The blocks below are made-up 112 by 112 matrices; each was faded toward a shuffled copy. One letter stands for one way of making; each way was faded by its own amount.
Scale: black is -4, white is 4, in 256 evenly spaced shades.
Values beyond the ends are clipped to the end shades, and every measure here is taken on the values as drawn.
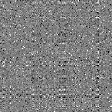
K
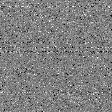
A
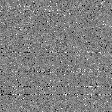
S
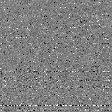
S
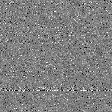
S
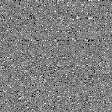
S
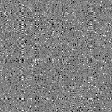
K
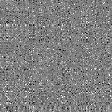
K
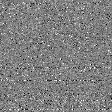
A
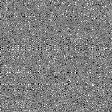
S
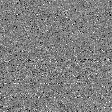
A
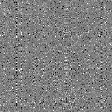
K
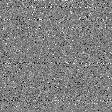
A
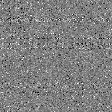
S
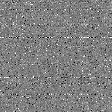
S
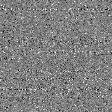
A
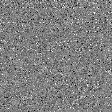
A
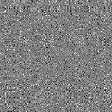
K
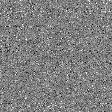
A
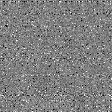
S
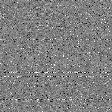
S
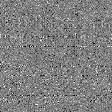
S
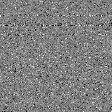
A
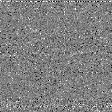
S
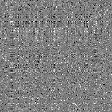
K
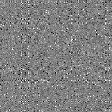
K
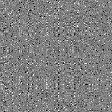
K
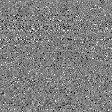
S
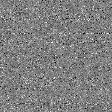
A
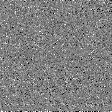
A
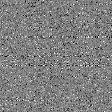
S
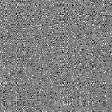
K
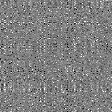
K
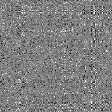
K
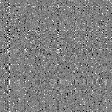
K
